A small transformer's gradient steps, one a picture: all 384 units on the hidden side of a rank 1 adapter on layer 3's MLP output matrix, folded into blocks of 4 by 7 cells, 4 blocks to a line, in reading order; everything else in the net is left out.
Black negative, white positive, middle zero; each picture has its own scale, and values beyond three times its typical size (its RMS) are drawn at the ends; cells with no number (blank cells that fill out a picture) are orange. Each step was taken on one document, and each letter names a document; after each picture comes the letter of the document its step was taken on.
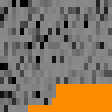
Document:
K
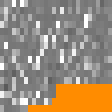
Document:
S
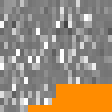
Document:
S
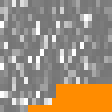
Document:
S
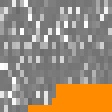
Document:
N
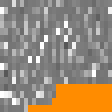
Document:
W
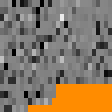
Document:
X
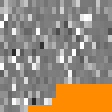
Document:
S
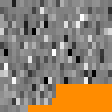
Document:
W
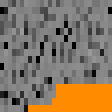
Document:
W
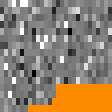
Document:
K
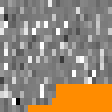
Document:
W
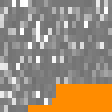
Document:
K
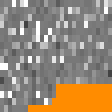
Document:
K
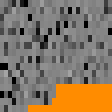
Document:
K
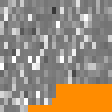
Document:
S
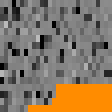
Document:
X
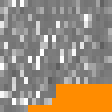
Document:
S
